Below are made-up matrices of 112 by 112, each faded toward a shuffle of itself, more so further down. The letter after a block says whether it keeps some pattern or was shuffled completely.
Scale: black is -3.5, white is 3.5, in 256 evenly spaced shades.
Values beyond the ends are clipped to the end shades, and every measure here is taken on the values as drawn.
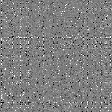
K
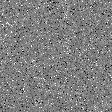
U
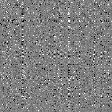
K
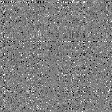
K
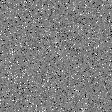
U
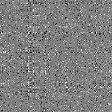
K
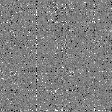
K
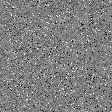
U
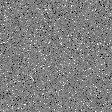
U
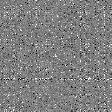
K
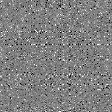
K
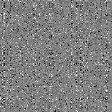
K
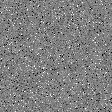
U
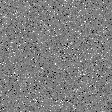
U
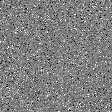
U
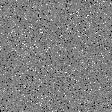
U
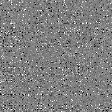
K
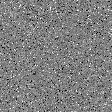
U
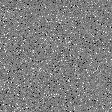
U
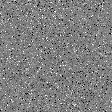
U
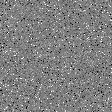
U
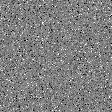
U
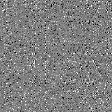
K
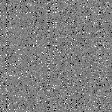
K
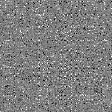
K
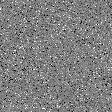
U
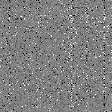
K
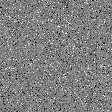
U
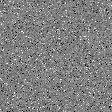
U
